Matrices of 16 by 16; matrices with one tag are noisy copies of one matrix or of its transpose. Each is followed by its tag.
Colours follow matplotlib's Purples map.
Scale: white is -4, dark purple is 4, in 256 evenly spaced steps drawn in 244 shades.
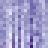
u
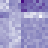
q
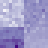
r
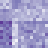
q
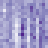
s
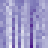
u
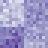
r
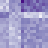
q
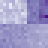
r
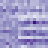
s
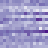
u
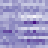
s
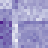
q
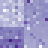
r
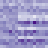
s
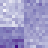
r
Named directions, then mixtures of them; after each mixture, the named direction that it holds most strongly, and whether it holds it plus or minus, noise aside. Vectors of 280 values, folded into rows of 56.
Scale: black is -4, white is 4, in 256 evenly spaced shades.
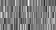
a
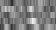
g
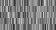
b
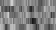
g, minus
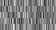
b, minus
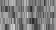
g, minus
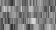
g, plus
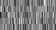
b, plus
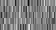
a, minus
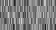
b, plus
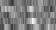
g, plus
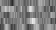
g, plus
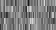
a, minus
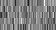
a, minus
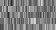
b, minus
